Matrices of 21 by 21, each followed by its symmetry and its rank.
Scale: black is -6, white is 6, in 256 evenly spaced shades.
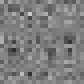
neither, rank three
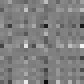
antisymmetric, rank two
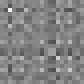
symmetric, rank three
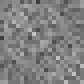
symmetric, full rank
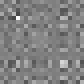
symmetric, rank three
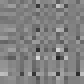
neither, rank two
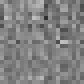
neither, rank three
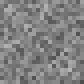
symmetric, full rank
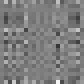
neither, rank two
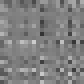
antisymmetric, rank two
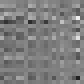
neither, rank two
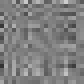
antisymmetric, rank two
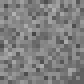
symmetric, full rank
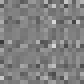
neither, rank three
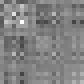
symmetric, rank three
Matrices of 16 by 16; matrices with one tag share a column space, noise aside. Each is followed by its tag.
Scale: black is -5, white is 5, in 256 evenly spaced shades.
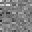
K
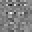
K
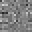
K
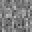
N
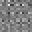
K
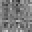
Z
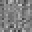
Z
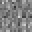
N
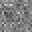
K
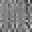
Z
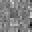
N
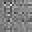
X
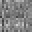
N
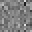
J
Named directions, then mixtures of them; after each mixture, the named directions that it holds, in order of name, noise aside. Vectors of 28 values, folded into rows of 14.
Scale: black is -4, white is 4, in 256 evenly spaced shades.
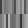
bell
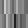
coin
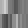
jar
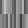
bell, coin, jar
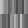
bell, coin, jar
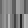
bell, coin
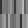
bell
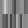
bell, coin, jar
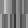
bell, coin, jar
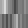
jar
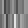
coin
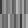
bell, coin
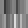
coin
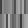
bell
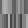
bell, coin, jar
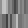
bell, jar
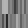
bell, jar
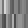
bell, coin, jar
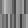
bell, coin, jar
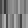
bell, coin, jar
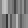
bell, jar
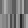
bell, coin, jar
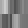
jar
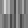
bell, coin, jar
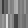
bell, coin, jar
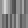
bell, coin, jar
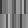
bell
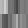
jar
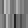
coin
